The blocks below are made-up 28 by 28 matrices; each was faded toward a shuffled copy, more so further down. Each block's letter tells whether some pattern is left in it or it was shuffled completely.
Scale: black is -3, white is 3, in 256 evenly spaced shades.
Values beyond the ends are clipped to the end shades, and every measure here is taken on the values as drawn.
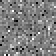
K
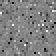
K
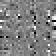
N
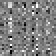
N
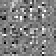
N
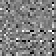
N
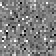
K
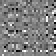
N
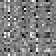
N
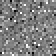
K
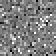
K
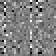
N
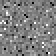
K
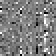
N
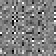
N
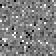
K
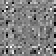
N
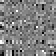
N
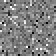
K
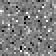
K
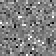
K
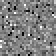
K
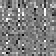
N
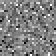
K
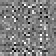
N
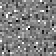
K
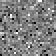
K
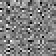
N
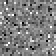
K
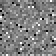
K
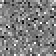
K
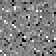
K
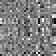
N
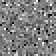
K
